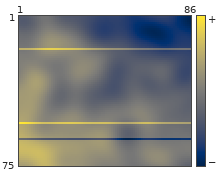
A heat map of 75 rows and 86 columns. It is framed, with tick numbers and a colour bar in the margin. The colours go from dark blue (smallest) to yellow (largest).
There is an overall slope up to the bottom left. The bottom left is the ninth with the highest average. The ninth with the lowest average is the top right. The histogram is bell-shaped. The middle right is the calmest part. Rows 17, 54 and 62 stand out from the rest.
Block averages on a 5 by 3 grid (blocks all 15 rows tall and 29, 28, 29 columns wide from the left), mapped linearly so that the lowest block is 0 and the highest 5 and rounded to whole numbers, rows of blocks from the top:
3 1 0
4 3 2
4 2 2
4 4 3
5 4 3
